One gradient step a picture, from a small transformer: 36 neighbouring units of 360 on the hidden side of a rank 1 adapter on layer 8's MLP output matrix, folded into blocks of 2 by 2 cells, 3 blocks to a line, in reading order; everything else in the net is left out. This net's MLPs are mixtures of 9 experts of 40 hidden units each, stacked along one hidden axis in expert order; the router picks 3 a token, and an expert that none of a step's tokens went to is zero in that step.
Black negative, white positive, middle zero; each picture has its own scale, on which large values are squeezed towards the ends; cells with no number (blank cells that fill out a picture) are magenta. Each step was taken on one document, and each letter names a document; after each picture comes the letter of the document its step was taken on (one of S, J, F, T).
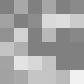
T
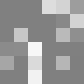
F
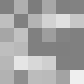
T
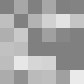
T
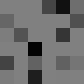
F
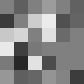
T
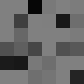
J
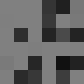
F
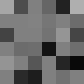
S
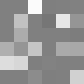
J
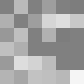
T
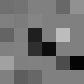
S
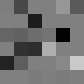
S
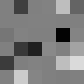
S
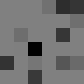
F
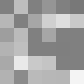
T
